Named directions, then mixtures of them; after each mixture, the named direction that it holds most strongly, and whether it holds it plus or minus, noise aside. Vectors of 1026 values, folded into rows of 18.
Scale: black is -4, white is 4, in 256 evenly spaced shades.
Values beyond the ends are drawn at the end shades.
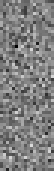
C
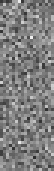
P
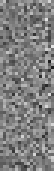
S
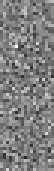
C, minus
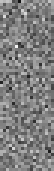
P, minus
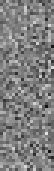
S, minus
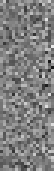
S, plus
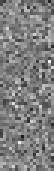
S, minus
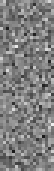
S, plus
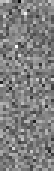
P, minus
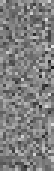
S, plus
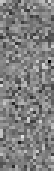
P, minus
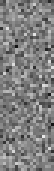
S, minus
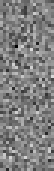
C, plus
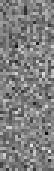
C, plus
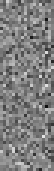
S, minus
